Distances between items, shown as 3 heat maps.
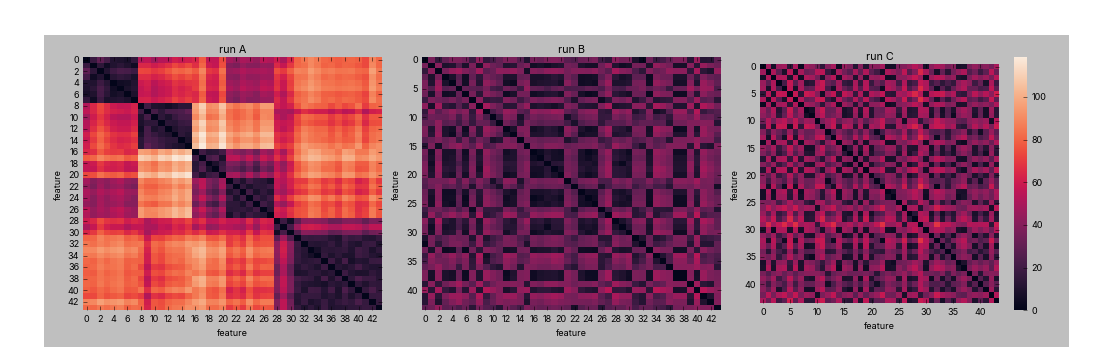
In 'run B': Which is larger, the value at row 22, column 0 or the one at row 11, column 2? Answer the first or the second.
the second
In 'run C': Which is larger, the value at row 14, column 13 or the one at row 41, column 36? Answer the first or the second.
the first
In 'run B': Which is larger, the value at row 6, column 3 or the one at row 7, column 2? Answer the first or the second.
the second
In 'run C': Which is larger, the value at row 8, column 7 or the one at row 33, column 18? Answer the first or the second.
the first
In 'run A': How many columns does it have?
44
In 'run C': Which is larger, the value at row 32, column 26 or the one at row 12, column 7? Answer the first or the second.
the first
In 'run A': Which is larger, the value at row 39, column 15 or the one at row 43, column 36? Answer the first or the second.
the first
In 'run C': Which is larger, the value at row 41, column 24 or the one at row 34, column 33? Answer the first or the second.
the first
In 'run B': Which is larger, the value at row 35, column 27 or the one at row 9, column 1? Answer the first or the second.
the second
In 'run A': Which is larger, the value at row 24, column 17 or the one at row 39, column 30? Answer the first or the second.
the first
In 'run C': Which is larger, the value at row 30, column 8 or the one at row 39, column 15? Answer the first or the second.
the first
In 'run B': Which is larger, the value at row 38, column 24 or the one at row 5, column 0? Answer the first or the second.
the second
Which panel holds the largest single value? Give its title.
run A
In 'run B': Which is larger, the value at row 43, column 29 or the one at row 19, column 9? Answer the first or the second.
the second
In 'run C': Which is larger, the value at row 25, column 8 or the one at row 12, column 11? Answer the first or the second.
the second
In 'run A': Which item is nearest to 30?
28
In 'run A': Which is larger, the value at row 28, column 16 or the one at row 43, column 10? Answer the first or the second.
the second
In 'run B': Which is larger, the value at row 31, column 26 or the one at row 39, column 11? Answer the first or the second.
the second
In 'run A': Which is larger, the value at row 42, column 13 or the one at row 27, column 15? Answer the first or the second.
the second
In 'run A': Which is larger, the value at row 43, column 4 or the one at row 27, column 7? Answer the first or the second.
the first
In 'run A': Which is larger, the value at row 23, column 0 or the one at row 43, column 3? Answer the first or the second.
the second
